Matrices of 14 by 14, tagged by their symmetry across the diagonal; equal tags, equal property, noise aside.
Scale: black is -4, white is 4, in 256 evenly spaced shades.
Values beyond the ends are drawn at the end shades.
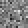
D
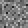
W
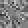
D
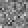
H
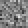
D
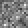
W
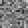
H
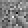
D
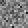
W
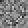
W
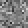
D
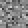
H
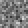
W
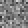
D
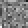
D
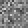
W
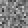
H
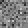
W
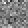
H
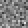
D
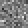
H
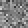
D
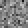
H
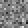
D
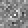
W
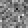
H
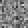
H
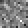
W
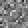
W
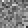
H
